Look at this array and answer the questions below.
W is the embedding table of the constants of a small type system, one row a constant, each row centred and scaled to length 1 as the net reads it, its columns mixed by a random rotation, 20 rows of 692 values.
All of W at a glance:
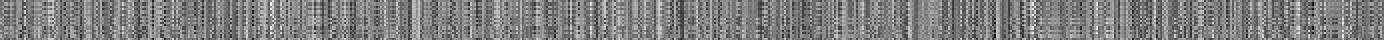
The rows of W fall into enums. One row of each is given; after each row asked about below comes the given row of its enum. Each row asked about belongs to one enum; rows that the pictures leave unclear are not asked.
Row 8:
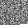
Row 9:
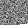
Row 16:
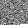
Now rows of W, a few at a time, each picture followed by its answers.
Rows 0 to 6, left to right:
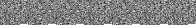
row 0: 8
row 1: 16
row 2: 16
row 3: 8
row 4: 16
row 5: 8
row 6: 8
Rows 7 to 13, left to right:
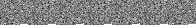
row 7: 16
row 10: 8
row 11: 9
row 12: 8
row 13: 16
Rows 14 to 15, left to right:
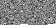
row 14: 16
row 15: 9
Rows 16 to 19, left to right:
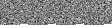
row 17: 9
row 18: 9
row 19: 8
